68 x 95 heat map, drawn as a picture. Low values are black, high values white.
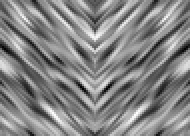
Mirror symmetry: left to right. Slope: none. Seam: none. Odd rows or columns: none. Histogram: bell-shaped.
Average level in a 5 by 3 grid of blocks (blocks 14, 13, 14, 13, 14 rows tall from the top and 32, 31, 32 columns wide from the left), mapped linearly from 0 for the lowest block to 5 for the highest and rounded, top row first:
3 3 3 / 2 5 2 / 1 3 1 / 0 2 0 / 4 3 4
